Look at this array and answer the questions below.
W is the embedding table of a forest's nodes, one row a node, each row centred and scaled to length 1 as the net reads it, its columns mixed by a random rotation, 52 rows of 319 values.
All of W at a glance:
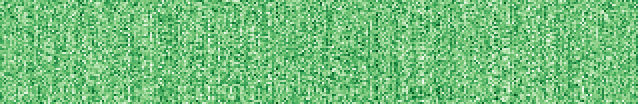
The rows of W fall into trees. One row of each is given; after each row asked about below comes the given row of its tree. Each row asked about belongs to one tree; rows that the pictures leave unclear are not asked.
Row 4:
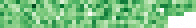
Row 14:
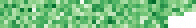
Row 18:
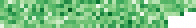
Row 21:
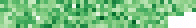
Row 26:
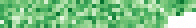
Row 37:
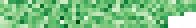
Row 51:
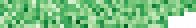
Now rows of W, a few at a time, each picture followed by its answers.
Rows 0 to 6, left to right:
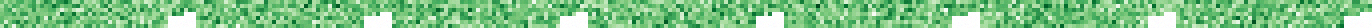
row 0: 18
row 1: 37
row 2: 26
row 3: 51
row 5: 21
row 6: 37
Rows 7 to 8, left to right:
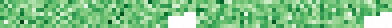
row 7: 14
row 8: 51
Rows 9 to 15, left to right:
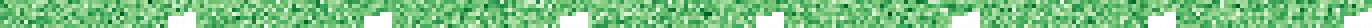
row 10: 14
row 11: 26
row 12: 14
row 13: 4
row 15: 4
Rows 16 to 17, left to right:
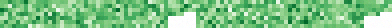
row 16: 51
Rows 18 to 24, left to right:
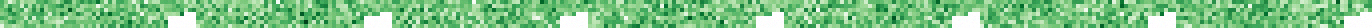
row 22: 14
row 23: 18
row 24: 21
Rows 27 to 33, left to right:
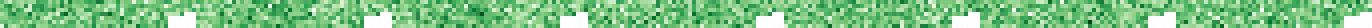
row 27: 18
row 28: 21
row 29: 21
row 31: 18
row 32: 14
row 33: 26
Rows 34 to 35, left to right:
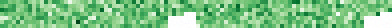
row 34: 51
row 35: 18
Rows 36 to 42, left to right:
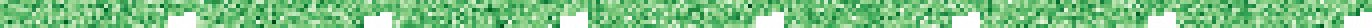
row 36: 4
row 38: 14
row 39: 26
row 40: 21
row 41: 26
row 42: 18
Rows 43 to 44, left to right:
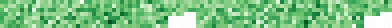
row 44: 14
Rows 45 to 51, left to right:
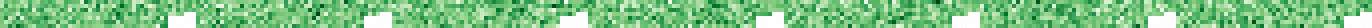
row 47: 4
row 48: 14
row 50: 21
